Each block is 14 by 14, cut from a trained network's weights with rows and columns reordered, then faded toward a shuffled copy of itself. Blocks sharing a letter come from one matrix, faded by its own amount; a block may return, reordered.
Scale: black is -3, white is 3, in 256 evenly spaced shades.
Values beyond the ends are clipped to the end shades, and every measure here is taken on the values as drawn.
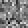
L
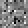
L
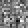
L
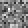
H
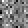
L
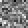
H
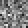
H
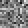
H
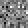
L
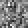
H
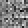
H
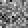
H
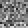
H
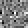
L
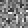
H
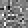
L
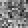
H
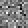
L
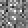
L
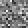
H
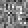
L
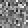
H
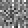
L
